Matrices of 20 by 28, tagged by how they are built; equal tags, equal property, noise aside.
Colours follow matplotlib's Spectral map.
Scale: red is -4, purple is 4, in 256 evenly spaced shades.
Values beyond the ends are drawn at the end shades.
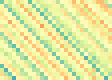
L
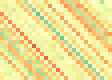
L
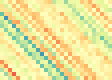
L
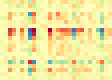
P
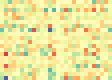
P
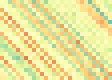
L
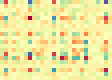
P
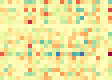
P
